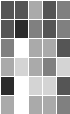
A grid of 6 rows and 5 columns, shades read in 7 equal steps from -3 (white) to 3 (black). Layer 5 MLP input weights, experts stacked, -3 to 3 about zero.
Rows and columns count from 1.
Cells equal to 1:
7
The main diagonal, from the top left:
1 2 -1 0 1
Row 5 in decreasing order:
2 1 -2 -2 -3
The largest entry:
2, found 2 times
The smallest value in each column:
-1 -3 -2 -2 -2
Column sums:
2 -8 -6 -2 0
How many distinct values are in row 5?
4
